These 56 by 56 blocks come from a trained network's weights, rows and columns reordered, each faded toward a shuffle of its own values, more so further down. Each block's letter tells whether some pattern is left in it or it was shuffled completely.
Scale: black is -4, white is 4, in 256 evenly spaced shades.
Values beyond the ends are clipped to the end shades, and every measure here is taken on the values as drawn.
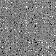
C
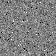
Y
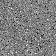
Y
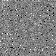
C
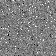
Y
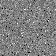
Y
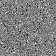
Y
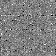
C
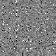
C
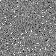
Y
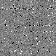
C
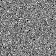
Y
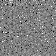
C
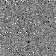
C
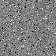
Y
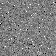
Y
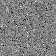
Y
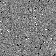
Y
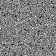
Y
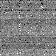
C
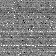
C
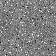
Y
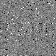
C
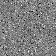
Y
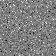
Y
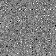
C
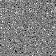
C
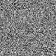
C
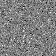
Y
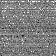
C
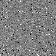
C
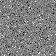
Y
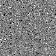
C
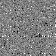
C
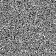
Y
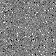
C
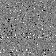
C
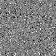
C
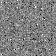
C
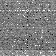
C
